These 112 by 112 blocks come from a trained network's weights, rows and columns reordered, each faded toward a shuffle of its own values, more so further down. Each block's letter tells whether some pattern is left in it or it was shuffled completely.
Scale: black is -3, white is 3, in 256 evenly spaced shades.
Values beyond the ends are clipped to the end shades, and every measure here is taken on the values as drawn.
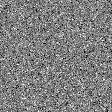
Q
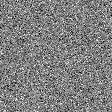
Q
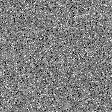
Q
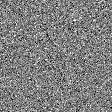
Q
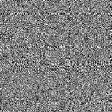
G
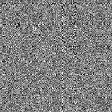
G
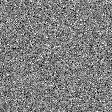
Q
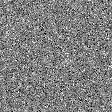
Q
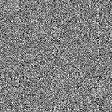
G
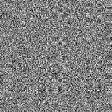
G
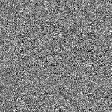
G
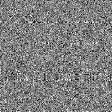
G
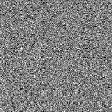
G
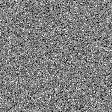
Q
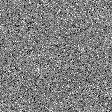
Q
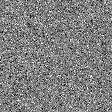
Q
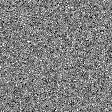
Q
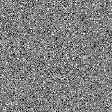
G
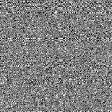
G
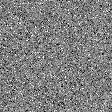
Q
